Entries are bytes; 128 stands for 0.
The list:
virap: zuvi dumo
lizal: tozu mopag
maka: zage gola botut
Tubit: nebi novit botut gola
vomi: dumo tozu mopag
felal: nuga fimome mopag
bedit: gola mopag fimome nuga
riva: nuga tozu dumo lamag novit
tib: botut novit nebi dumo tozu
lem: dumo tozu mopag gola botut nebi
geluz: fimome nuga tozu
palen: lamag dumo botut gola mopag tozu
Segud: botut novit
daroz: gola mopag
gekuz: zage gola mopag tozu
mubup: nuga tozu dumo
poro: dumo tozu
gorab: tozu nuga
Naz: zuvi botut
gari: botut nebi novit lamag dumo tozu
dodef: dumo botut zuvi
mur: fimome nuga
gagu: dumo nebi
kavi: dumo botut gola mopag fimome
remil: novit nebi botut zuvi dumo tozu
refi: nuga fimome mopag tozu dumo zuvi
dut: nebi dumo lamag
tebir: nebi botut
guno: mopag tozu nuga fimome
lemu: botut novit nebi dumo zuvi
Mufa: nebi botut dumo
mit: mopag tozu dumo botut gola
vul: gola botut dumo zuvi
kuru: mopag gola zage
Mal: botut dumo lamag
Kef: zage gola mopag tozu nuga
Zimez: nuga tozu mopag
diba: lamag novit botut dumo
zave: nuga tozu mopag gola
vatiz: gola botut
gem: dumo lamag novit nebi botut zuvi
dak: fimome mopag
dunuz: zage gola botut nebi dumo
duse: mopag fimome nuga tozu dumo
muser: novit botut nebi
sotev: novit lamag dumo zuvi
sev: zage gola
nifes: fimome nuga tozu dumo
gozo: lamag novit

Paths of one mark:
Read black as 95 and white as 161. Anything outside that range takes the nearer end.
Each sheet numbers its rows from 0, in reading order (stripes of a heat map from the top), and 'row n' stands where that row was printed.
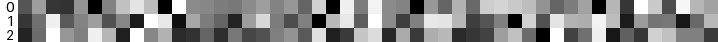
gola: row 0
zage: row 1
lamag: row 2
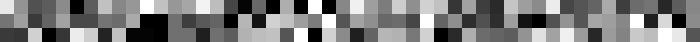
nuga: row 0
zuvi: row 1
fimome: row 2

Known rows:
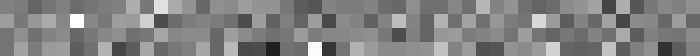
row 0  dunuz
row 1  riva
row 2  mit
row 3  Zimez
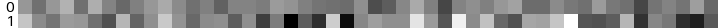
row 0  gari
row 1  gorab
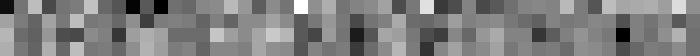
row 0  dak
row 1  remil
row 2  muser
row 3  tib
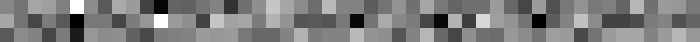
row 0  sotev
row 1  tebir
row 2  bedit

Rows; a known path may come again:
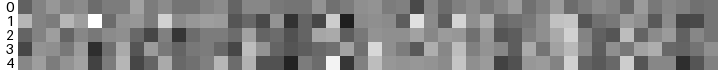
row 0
palen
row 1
mubup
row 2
guno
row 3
gekuz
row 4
Zimez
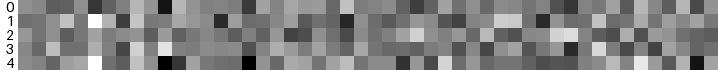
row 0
vul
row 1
dut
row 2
geluz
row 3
Mal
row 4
virap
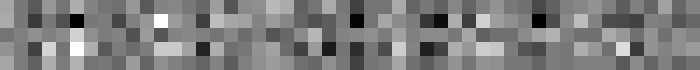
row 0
lemu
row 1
tebir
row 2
duse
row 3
gagu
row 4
remil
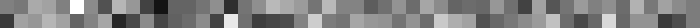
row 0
sotev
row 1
lizal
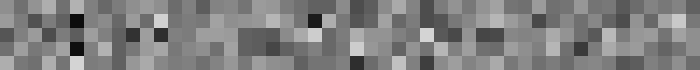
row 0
gari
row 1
Tubit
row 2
felal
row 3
zave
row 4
tib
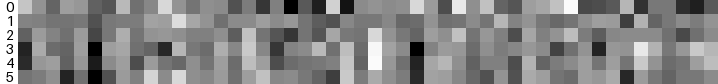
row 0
gorab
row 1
dunuz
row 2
Kef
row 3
daroz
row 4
kuru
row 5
maka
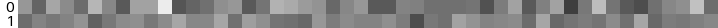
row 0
diba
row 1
mit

